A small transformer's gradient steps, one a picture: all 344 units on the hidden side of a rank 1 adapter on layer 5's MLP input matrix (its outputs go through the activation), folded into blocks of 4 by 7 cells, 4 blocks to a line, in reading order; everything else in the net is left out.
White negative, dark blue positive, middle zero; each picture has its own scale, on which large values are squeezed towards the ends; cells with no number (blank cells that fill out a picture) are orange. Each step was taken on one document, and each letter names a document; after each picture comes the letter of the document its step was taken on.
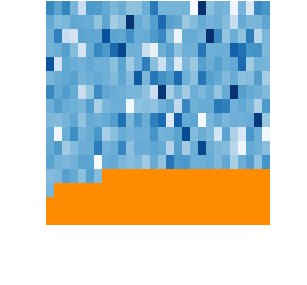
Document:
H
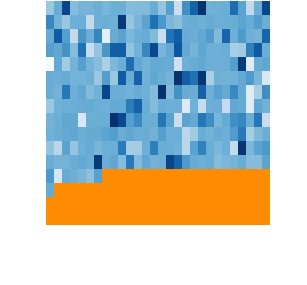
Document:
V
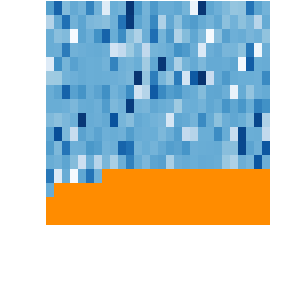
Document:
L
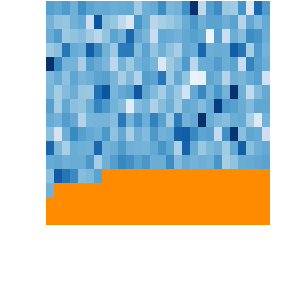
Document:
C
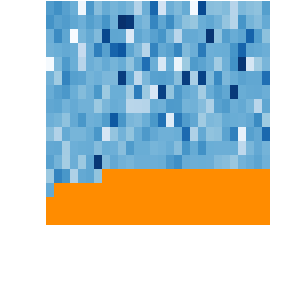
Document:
H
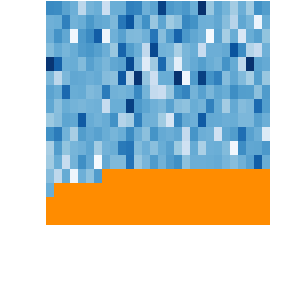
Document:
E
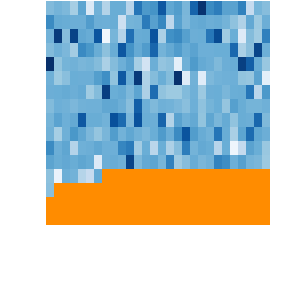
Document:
V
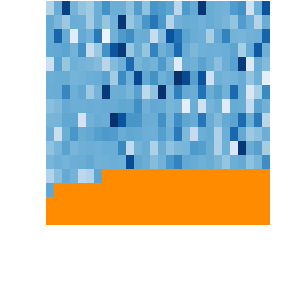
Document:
V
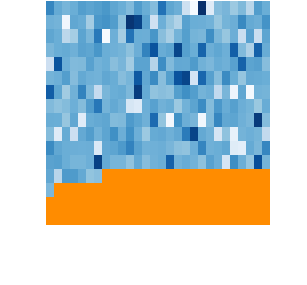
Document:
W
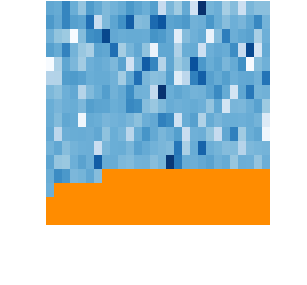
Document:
H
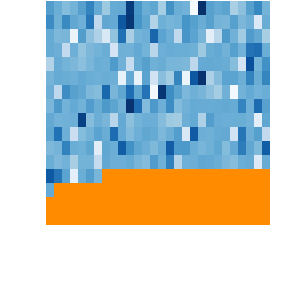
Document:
L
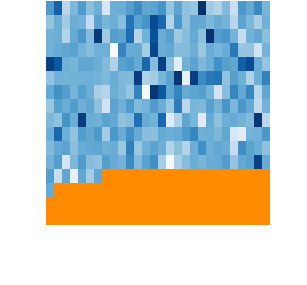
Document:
E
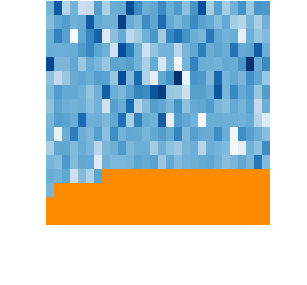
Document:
E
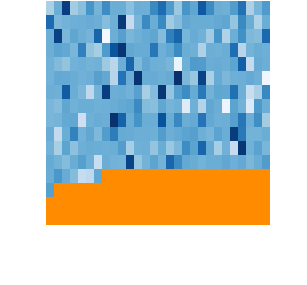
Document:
V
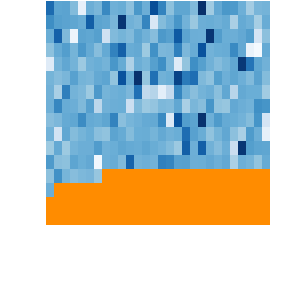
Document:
H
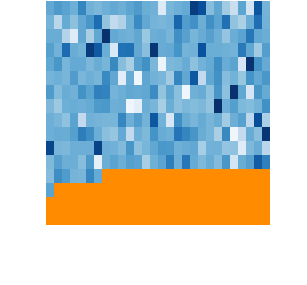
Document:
C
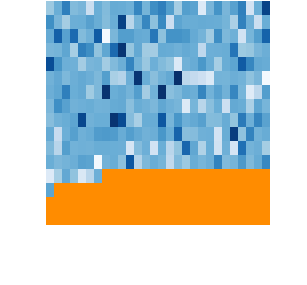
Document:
V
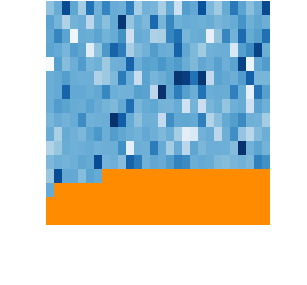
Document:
V
